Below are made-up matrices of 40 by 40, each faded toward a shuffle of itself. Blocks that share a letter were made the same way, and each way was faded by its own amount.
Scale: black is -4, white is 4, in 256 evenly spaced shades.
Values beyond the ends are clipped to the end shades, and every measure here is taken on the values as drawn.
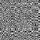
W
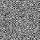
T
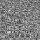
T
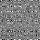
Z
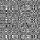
W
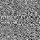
T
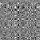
W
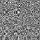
T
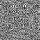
T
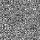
T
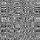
W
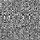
T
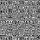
Z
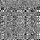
W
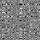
Z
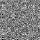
T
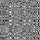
W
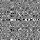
Z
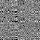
W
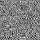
T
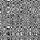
W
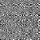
Z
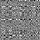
Z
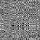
W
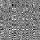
W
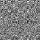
T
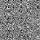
T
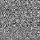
T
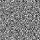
T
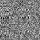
T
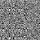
T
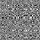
Z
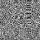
T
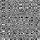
Z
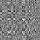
W
